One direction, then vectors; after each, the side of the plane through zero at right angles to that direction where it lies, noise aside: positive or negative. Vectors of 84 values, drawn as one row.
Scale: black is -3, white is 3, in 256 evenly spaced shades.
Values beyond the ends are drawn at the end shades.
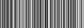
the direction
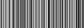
negative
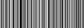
negative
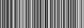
positive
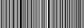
negative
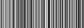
negative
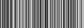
positive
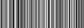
negative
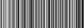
negative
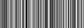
positive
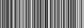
positive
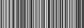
negative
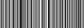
negative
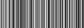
negative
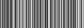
positive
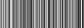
negative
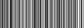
positive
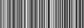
negative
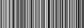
negative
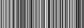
negative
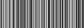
negative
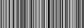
negative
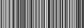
negative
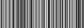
negative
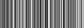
positive
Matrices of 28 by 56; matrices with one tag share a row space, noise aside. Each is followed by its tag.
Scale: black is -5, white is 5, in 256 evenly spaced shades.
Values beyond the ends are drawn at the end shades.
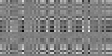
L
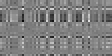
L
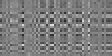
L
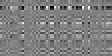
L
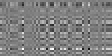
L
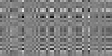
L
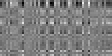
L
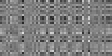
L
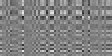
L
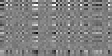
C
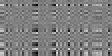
C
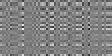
L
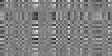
C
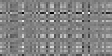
L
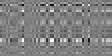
L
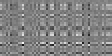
L
